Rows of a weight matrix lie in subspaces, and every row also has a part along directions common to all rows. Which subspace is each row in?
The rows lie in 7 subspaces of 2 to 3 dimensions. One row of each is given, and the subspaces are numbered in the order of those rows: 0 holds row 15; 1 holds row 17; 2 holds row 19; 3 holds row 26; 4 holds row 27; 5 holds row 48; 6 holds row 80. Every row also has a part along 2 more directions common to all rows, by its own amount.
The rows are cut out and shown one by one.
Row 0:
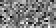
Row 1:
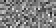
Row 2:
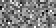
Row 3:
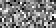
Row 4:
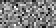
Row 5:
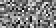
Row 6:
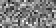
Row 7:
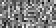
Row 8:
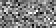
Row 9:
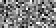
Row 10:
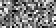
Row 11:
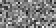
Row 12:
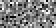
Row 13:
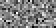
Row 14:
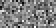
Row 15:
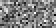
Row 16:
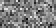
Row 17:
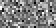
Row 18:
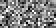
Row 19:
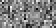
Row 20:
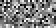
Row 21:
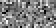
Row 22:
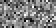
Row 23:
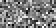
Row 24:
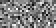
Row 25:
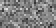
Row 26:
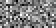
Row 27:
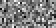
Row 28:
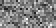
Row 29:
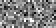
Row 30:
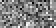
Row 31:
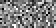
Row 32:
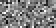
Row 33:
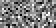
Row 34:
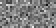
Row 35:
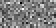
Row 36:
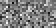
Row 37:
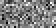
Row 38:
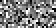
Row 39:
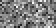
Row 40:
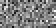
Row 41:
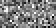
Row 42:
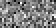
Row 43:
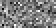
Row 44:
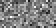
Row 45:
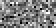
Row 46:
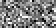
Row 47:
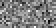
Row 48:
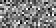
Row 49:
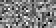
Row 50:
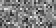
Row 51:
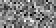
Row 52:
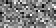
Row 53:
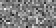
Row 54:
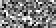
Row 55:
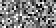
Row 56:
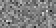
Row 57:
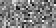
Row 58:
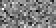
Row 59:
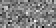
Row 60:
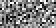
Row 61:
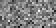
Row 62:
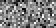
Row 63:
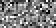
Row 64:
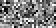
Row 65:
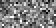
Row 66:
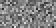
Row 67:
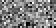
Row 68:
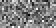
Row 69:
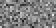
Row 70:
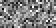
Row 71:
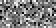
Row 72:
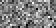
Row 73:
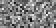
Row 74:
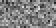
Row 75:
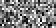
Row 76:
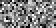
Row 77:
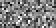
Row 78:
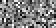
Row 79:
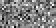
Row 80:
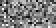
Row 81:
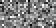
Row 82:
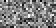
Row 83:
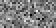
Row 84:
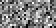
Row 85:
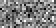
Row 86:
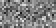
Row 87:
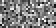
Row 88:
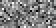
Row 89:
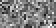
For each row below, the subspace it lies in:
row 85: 0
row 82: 0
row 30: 2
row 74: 6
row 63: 0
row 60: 0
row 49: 5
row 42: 4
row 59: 4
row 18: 3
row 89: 2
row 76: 5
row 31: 5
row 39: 2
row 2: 1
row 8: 0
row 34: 3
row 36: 3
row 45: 0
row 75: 1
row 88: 6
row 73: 5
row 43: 6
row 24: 5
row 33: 5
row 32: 3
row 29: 6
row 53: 1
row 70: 6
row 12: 0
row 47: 1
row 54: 6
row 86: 3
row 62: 5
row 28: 1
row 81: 0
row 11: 4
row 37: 3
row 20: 3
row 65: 0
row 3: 4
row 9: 4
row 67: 2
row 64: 0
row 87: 2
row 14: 1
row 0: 6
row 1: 5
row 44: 0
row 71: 5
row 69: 3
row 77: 4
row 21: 3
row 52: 6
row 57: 2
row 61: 2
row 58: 6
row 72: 2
